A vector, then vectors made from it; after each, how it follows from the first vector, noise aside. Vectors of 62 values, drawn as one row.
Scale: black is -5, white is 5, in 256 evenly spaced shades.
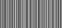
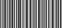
scaled up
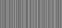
shrunk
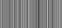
partly zeroed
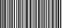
scaled up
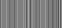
partly zeroed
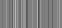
partly zeroed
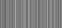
shrunk
